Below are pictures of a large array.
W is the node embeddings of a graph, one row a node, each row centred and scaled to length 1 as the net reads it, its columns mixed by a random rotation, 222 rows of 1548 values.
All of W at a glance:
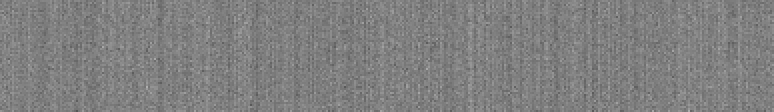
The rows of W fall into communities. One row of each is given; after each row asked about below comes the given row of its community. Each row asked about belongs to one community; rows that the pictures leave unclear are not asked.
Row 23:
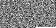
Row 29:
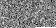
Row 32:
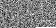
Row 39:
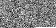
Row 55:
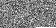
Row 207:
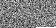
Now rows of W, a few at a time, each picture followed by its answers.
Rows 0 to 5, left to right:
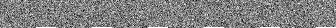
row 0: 32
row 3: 29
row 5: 29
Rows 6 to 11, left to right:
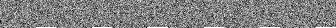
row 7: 207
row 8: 32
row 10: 55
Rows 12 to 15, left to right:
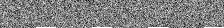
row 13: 29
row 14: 23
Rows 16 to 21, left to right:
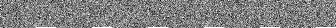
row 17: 207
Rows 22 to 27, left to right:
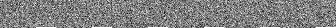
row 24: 29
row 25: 23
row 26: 55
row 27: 39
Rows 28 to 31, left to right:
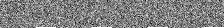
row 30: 23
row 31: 29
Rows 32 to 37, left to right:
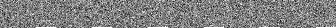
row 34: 32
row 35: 207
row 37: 207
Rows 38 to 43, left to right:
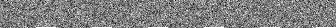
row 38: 32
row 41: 32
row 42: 39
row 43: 207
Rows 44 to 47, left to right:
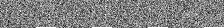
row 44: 32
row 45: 23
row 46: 23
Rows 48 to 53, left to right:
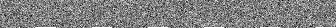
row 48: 29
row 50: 32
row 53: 39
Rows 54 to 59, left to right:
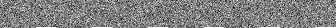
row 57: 55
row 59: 29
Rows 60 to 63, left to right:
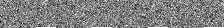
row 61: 55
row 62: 32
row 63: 39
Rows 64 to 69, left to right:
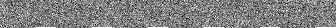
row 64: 29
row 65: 32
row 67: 55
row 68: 23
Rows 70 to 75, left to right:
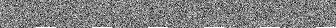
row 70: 29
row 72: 39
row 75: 32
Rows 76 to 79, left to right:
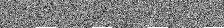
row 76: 32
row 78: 55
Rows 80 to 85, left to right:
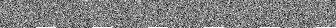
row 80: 39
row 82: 55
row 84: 23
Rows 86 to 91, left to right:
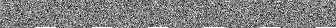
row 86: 29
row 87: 23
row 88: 29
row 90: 39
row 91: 32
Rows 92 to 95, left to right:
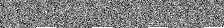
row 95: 29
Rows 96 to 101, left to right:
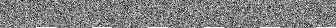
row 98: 55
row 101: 39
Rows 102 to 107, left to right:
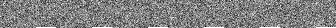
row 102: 23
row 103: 207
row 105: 29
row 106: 207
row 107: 55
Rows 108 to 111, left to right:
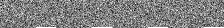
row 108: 39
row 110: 55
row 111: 29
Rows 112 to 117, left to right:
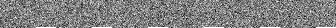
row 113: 32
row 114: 39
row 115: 55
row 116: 23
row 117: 23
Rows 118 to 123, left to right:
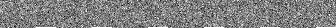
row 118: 39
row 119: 29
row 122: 55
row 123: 23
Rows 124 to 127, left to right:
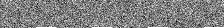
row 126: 23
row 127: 39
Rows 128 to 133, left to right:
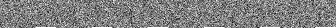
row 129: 207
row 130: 29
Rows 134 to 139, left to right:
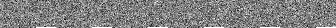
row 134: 207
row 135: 55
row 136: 207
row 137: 207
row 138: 39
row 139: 207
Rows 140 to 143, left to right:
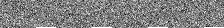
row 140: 55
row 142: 39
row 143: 207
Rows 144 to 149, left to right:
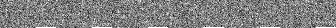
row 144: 32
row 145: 55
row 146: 55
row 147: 29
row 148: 29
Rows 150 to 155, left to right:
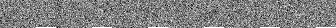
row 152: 207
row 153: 55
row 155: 39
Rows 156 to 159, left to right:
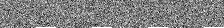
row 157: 29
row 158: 39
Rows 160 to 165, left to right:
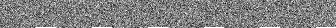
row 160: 39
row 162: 29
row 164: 32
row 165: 207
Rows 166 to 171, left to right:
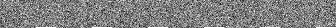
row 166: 207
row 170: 29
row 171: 55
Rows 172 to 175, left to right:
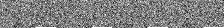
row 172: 39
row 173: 23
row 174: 32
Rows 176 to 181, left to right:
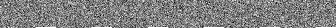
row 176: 39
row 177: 29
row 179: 23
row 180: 32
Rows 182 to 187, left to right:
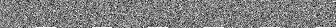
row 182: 29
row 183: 207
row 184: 23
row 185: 39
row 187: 23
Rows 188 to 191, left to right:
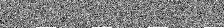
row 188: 207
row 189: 207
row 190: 32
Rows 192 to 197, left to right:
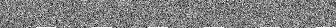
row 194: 32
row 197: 29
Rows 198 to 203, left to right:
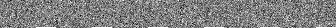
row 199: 207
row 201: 39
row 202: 55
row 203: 39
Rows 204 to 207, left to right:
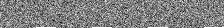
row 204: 29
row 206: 39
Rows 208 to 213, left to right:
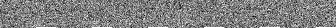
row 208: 55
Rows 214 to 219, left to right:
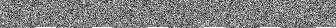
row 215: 23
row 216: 29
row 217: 55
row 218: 23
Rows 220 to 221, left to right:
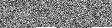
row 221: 39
